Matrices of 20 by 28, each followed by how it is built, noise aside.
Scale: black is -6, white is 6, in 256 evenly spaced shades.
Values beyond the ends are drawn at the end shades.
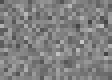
noise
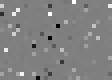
sparse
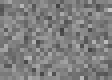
noise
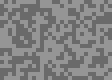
noise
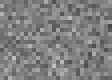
noise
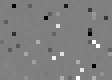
sparse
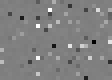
sparse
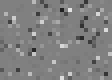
sparse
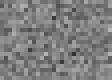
noise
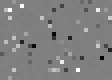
sparse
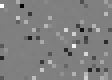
sparse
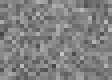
noise
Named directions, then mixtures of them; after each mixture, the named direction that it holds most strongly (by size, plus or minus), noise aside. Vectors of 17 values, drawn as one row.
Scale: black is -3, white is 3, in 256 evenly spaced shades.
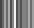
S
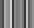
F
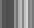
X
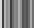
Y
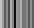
S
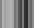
X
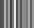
S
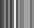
S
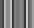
F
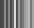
S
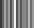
S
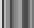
Y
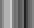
X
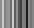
X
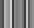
F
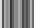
Y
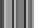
F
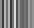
S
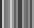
Y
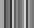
F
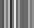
S
